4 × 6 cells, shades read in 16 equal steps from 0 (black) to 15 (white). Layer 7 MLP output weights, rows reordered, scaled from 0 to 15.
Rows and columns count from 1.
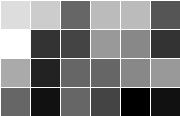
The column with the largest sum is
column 1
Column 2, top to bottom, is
12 3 2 1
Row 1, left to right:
13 12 6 11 11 5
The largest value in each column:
15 12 6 11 11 9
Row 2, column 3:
4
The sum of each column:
44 18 22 30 27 18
